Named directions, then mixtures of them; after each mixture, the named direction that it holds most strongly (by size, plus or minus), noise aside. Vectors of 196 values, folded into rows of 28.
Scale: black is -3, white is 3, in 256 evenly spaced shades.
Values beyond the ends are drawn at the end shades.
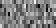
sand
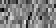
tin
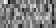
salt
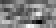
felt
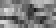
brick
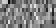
salt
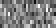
sand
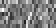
tin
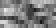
brick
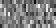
sand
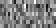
sand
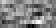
felt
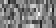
salt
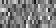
tin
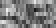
brick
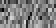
tin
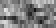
brick
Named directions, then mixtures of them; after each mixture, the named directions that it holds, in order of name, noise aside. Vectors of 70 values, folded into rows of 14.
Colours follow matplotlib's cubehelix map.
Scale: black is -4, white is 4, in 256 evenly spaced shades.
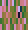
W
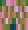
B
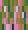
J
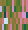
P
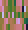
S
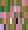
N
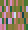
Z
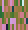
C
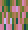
J, N, P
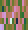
N, Z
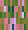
C, J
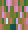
B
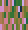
C, P, W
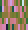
B, C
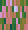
B, P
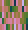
C, S, Z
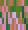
C, S, Z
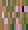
B, J, S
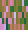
C, Z
